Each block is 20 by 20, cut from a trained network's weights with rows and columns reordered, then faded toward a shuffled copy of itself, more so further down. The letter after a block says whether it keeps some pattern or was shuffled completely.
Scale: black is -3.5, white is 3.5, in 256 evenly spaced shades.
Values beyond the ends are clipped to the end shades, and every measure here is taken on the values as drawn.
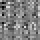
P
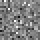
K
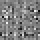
P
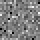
K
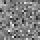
K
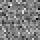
K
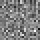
P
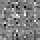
P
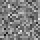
K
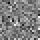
P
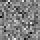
K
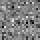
P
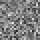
K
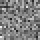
K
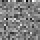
P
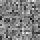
K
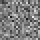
P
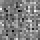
P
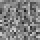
P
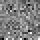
P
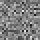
P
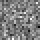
K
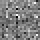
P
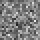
K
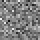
K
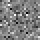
K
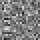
P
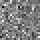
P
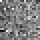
P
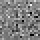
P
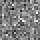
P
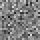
K
